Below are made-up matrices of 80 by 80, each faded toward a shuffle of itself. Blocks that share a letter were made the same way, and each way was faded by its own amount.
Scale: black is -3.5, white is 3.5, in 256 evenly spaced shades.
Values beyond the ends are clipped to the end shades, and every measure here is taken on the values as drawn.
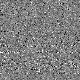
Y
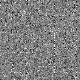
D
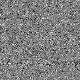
Y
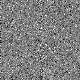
D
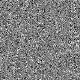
D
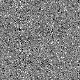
D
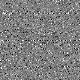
Y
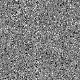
D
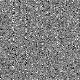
D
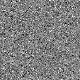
D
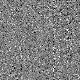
D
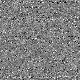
Y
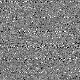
Y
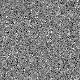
D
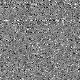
Y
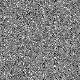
D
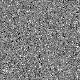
D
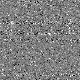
Y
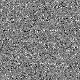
Y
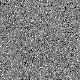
D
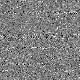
Y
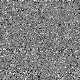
Y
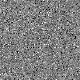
Y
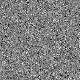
D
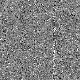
D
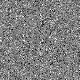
D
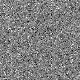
D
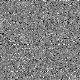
Y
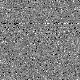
Y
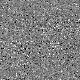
Y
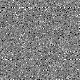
Y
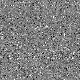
Y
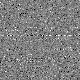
Y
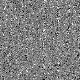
D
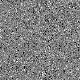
D
